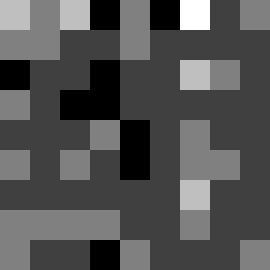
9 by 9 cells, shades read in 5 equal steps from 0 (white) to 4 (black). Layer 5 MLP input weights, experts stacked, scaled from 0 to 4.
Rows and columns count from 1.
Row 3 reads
4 3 3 4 3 3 1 2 3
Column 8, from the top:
3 3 2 3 3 2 3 3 3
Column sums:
21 24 24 29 26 28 17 25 25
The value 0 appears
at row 1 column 7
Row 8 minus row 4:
0 -1 -2 -2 0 0 -1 0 0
